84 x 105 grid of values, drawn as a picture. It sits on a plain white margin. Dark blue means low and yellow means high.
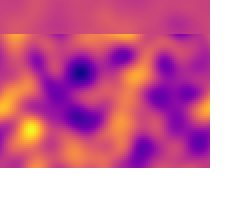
A horizontal seam about 20% of the way down splits the table, and the top part is calmer. The bottom left is the ninth with the highest average. The halves do not mirror each other. There are no lone odd cells.
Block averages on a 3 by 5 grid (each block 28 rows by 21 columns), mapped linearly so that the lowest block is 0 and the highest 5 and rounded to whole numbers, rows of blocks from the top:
43433
40231
53421
